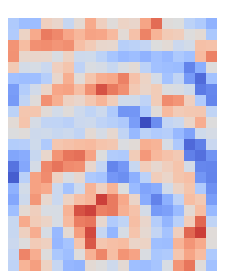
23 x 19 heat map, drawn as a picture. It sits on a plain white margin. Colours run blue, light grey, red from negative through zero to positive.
Average level on the scale: 50%. Grain: blotchy. Ninth with the highest average: bottom middle. Rings: centred on the bottom middle. Histogram: bell-shaped.
